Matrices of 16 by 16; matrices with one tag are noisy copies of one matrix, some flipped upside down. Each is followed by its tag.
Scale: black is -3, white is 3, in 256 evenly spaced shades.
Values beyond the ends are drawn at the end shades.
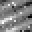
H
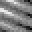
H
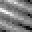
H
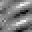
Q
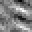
Q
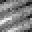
H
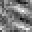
Q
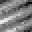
H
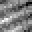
H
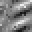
Q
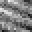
H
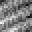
H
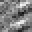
Q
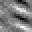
Q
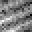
H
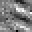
Q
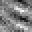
Q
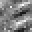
Q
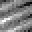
H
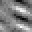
Q
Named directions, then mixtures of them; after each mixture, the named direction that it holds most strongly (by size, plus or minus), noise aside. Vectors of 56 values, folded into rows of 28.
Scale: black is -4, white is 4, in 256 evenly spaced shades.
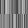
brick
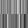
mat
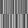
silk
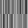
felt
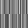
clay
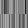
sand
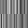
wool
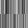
brick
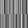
clay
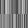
brick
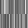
sand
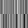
silk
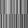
wool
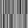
felt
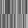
felt
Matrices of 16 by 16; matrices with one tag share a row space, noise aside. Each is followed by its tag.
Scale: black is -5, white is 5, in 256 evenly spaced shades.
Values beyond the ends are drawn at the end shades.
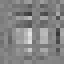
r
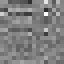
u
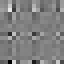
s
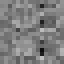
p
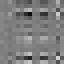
r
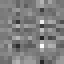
p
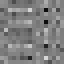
u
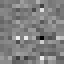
p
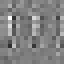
s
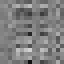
r
